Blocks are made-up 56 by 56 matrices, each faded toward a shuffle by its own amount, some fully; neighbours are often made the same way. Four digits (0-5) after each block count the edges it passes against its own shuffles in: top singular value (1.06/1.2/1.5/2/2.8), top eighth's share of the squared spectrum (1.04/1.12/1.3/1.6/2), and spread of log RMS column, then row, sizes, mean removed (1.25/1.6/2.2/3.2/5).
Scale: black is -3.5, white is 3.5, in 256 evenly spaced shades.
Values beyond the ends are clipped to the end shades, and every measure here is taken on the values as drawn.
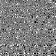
3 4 1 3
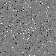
0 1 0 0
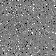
2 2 1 0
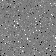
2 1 0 0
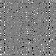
4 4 2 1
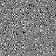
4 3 1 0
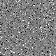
2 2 1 0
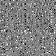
3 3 1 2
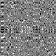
4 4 2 2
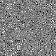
4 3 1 2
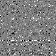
3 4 1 2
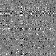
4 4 2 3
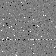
3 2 0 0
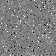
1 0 0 0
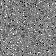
0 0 0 0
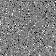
0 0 0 0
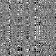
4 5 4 2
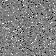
1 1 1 0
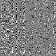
3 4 3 1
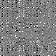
4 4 2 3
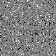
3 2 1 1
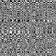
4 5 3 3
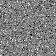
0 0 0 0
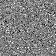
1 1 0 0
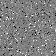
0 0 0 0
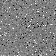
0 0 0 0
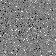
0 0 0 1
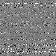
2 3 0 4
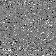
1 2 0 2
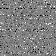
1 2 0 2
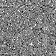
2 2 0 0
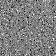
2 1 0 0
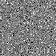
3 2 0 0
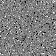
0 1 0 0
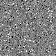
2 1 0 0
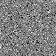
2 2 0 0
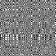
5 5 3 3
